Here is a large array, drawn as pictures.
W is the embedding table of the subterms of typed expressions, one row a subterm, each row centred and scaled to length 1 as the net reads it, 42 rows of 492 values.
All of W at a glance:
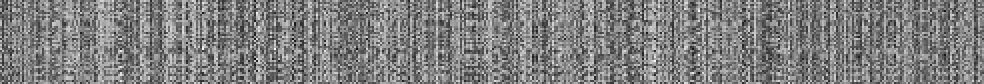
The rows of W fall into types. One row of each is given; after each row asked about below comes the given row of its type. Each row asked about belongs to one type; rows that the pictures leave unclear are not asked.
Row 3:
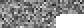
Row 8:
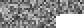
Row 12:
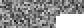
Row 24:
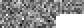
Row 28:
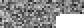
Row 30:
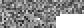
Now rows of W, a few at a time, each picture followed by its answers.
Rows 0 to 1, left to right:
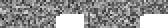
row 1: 3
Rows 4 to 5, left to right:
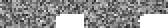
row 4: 12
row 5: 28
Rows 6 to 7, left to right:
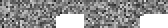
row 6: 8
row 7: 3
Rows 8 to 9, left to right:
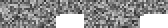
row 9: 24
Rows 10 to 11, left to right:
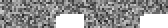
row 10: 12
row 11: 12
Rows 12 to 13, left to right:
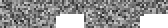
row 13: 30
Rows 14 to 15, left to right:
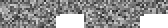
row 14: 8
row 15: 30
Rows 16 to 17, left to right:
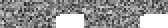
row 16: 3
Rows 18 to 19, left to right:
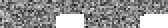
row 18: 28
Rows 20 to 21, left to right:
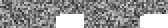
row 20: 12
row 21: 24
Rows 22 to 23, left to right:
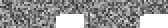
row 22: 12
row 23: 3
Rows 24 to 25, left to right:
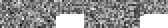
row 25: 24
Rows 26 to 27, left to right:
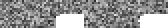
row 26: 24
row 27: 28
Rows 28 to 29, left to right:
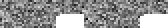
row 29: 28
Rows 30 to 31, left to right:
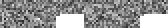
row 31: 8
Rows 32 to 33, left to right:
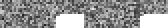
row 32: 12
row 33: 24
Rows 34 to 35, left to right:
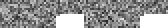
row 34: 8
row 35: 30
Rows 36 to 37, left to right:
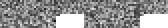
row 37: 24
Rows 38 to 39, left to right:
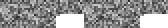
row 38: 8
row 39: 8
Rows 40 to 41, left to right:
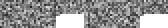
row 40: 24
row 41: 3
